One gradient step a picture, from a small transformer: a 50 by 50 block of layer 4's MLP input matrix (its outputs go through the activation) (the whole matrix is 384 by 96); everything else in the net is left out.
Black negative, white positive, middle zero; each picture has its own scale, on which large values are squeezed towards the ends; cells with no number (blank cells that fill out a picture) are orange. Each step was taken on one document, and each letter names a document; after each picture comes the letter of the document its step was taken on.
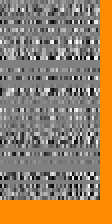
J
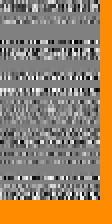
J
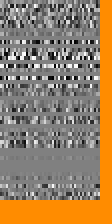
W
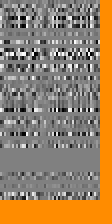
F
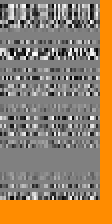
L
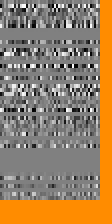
F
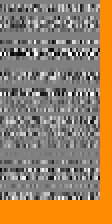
J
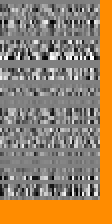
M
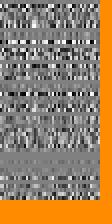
W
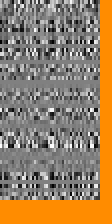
M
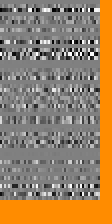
M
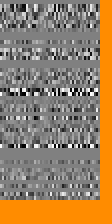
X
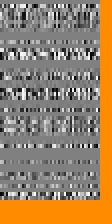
F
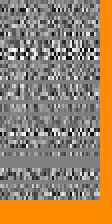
M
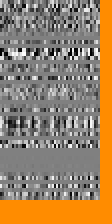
W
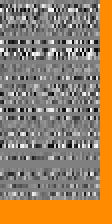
F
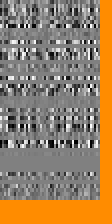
W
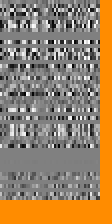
X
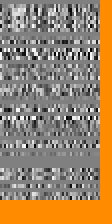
F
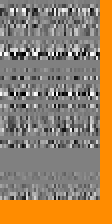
L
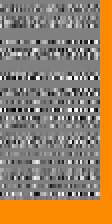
J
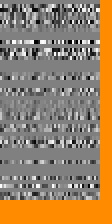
J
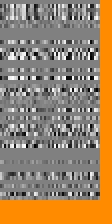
X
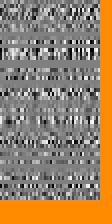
M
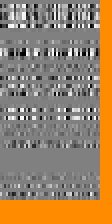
L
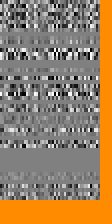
W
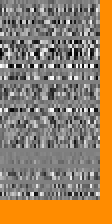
M
